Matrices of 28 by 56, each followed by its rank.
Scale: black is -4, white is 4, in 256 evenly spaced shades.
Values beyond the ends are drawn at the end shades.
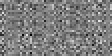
five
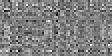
five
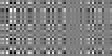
one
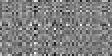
three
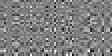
three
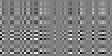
one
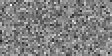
full rank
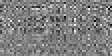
five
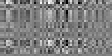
two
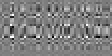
two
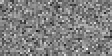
full rank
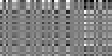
one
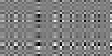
one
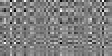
two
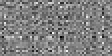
five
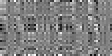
three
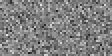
full rank
